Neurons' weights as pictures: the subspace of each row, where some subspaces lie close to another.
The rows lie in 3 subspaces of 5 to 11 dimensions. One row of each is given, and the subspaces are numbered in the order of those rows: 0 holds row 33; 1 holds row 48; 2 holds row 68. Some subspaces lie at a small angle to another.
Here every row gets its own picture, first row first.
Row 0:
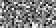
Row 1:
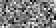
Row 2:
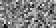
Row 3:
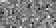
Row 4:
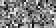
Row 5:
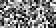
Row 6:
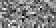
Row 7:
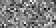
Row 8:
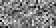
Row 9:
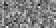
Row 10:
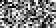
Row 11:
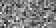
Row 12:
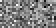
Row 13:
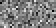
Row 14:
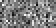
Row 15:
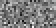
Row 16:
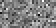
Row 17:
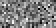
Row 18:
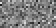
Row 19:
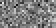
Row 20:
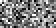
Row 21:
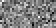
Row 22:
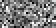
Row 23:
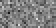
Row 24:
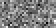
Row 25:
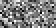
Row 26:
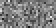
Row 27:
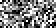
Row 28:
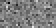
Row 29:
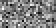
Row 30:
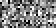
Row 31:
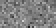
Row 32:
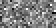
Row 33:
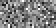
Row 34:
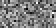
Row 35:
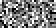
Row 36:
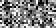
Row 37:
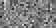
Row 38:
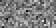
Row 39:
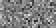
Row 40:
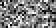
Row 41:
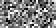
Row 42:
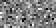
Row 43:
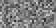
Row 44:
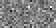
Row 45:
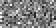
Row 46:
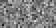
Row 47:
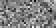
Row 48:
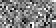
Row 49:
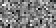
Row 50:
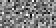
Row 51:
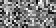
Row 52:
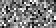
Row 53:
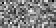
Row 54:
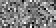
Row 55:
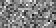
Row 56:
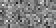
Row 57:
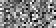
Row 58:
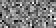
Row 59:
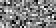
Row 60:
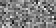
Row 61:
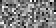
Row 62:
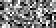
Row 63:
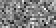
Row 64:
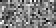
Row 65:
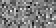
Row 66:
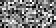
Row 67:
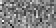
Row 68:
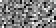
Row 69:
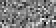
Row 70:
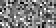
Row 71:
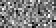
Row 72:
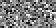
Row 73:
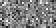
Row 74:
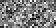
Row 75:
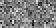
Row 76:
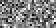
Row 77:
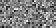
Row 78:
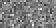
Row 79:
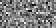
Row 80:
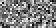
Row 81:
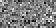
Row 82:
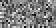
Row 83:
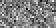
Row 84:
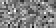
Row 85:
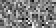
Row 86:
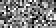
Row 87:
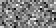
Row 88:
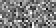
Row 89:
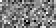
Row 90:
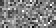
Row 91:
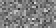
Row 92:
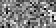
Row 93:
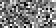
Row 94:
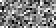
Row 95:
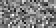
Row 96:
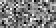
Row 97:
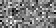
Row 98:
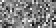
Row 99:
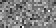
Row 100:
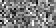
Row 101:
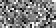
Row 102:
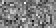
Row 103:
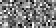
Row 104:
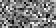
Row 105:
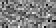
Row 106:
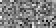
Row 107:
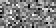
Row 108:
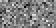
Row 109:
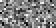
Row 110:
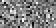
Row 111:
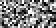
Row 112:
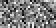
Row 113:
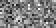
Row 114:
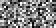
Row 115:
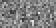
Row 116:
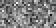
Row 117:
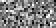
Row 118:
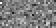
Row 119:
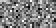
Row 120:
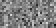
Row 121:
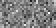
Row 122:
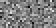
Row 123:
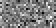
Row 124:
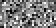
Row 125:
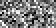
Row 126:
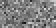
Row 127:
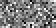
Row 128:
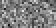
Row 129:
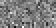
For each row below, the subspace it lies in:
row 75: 0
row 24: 0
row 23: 2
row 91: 1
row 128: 1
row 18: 2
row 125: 2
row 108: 2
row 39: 2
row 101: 1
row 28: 2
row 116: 0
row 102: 1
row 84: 0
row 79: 2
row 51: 0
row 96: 0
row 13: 2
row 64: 2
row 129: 0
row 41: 1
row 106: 2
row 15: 0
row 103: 2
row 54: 0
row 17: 0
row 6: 1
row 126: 1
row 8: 2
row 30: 2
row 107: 0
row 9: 0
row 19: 0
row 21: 0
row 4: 0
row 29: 2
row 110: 1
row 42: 1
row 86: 2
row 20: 1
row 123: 2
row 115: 1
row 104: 1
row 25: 2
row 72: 1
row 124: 1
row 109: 2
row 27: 2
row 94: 2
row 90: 2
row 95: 0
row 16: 1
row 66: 2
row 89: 2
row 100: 1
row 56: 0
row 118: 2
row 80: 0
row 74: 1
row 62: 2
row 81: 2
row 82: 1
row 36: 0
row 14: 1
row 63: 0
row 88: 2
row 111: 0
